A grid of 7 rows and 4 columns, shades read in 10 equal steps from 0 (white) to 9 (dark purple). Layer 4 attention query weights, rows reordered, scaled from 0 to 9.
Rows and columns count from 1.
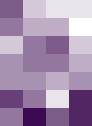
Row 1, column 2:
2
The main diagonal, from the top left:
6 3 6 3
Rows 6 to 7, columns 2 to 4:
5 1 8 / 9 6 8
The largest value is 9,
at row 7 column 2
